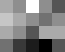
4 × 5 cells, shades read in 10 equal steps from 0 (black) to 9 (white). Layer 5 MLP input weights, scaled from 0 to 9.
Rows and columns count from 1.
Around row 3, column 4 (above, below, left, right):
4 0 3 6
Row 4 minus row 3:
-2 -3 -2 -6 -3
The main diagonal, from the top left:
6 6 3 0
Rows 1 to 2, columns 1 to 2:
6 5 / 7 6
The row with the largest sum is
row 1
